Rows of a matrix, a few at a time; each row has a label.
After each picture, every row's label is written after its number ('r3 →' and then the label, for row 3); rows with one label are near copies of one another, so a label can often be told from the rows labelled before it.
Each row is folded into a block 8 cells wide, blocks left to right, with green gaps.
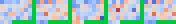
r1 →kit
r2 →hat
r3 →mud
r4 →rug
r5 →hat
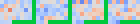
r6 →rug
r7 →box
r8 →hat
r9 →hat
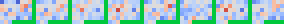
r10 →kit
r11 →kit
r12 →rug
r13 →rug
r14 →kit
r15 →box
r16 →rug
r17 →kit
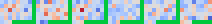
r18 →rug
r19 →hat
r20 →rug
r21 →box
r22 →kit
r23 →mud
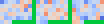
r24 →kit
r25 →hat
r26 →mud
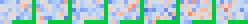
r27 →kit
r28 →mud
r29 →box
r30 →kit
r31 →box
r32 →hat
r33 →rug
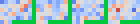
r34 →kit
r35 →mud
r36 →box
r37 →rug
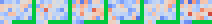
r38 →kit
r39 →rug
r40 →hat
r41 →mud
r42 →kit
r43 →hat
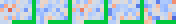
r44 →rug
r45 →box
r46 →rug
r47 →box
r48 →mud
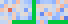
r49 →rug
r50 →kit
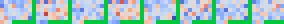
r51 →mud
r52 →hat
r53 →box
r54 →hat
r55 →mud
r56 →kit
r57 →box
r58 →kit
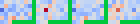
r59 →box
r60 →rug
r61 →box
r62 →rug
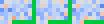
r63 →box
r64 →box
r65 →box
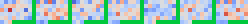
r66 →rug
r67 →hat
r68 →kit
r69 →hat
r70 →box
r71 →rug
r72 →hat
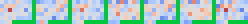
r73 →rug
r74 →kit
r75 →rug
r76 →hat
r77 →kit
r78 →hat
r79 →rug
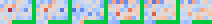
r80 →rug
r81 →rug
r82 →box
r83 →hat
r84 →hat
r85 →hat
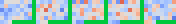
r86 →box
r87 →rug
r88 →hat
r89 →hat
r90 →mud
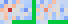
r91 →rug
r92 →rug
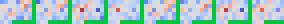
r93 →kit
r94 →kit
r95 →rug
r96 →rug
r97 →kit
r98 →kit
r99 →rug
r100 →rug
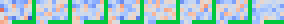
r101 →mud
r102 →kit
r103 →mud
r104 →mud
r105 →hat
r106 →kit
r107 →kit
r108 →box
